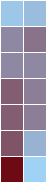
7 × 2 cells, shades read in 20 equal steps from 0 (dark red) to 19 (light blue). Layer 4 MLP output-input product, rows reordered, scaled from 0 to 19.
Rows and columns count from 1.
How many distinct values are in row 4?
2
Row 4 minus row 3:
-4 -1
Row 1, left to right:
18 17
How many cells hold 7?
1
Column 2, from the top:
17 10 12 11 11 16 19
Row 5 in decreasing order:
11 8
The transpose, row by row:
18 12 12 8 8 7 0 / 17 10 12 11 11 16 19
